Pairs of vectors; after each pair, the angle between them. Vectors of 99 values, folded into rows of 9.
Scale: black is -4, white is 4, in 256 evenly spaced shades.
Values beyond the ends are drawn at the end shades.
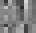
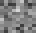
partly opposed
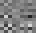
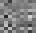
nearly opposite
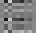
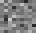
partly aligned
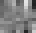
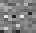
orthogonal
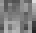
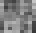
nearly parallel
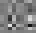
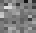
orthogonal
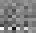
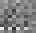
nearly parallel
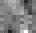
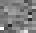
partly aligned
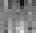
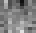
nearly parallel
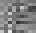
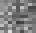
nearly parallel
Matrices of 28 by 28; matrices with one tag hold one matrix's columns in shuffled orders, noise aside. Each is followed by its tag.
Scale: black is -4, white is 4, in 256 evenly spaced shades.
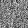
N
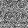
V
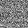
V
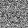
V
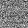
V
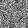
N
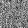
N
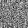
N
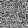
V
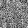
N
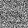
V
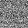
V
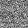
V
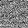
V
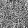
N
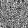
N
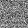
V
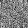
N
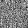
N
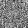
N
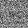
V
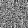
N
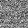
V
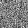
N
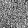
N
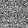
V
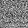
V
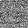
V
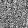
N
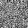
N
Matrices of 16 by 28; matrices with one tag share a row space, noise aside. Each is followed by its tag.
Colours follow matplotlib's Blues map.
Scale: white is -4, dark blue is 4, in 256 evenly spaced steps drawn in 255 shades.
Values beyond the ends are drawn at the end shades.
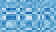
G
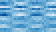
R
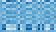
G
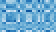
G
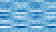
R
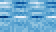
R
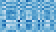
G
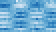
R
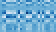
G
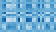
G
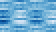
R
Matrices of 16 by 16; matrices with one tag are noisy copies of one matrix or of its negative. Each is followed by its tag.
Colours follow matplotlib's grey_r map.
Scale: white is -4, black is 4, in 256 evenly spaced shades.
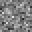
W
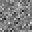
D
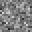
W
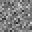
D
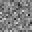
D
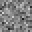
W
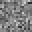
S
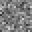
W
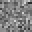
S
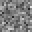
W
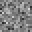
W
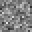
W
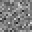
D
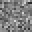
S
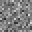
D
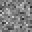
W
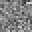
S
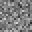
D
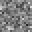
W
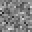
W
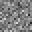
D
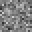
W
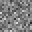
D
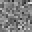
S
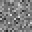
D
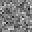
W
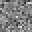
S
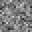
W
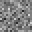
D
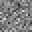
D
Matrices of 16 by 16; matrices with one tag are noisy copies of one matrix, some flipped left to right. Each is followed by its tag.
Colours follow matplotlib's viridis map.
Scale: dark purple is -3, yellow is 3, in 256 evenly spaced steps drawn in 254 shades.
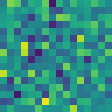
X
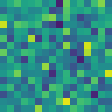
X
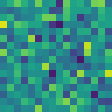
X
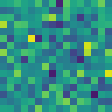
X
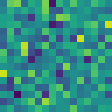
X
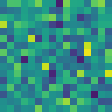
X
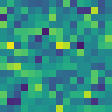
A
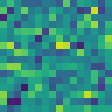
A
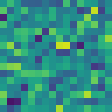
A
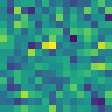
A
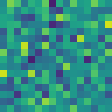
X
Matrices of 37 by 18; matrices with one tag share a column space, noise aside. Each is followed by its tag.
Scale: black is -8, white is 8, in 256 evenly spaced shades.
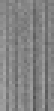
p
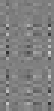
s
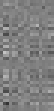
s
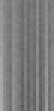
p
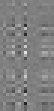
s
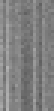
p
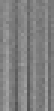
p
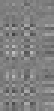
s
